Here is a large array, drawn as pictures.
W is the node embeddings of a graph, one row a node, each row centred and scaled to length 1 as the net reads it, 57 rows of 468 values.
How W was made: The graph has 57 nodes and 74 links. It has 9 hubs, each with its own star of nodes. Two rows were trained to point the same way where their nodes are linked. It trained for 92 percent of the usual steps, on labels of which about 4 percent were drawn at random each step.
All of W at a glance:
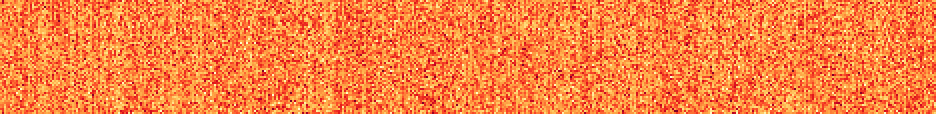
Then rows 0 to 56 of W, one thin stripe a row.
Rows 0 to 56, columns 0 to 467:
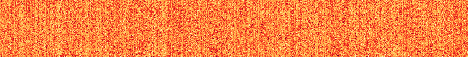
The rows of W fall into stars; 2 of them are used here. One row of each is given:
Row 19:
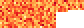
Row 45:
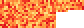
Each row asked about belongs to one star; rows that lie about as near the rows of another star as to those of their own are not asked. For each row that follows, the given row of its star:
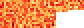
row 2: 45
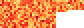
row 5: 45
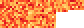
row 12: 45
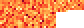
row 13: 45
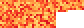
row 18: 19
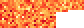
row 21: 45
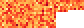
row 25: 19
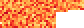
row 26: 19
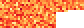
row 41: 19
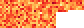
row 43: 19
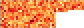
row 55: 45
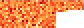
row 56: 45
